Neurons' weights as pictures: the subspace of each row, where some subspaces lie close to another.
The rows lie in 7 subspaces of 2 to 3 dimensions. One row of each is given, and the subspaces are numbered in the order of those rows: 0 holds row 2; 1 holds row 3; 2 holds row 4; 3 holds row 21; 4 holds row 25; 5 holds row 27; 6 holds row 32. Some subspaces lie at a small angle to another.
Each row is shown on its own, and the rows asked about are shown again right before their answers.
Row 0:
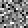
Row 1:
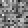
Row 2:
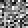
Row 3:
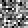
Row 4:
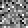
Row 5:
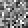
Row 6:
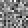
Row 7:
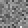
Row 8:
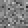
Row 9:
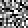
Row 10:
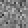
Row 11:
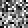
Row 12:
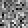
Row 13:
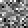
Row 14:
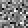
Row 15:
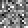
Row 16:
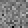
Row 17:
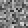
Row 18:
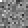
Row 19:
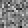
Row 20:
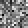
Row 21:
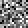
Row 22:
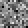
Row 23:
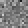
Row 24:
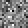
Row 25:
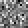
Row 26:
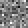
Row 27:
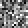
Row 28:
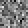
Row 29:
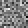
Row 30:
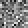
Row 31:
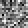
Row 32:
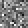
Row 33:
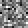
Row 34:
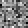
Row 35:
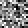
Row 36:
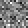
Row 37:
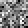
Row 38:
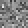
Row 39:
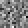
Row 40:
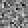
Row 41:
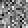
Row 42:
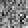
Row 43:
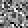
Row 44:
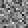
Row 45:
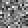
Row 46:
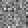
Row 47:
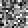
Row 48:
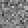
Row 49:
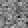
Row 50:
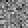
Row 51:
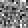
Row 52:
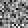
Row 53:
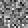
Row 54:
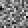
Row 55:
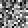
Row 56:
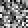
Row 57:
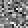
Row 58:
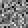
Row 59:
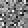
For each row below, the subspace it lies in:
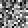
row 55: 5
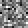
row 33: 1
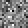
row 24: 5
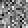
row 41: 3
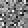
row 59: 5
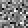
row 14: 2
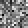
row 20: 1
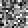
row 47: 5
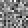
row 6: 3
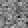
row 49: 1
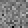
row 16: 0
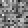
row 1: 1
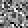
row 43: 6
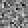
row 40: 6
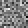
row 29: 3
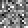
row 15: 2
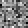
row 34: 1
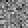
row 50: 3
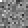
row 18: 4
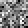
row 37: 2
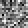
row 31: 1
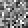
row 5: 6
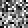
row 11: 5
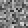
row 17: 4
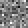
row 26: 0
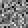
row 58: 3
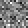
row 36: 2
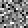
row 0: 2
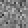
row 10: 0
